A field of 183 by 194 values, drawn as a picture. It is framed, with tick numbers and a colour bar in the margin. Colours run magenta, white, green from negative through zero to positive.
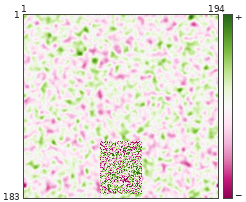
Values change most from cell to cell in the bottom middle. There are no regular stripes. In the bottom middle lies a patch that is rougher than the rest. There is no overall slope. The field is mottled with small blotches.
